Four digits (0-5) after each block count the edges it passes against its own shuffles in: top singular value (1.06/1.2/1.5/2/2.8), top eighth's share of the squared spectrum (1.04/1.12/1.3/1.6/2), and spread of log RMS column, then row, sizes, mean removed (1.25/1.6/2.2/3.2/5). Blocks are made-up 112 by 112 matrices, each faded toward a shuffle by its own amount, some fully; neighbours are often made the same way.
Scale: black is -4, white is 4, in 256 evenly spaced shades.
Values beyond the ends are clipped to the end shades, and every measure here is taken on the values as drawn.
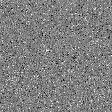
2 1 0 0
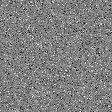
0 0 0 0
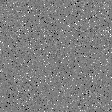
2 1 0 0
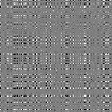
5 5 4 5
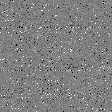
4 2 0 1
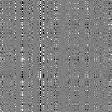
5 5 4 2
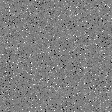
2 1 0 0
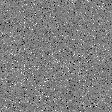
2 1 1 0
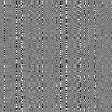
5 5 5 3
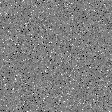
1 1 0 0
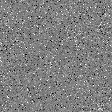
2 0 0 0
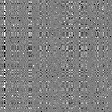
5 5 4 3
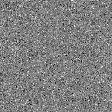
3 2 1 1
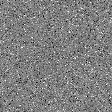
2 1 0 0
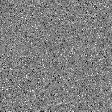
3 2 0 1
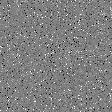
3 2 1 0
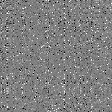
4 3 2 1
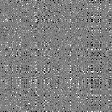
5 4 3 3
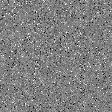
1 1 1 0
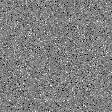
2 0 0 0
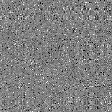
4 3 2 2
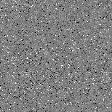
3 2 0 1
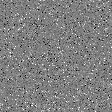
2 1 0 0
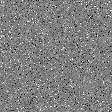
2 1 0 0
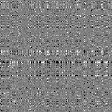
5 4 3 3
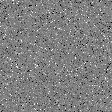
0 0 0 0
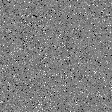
2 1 0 0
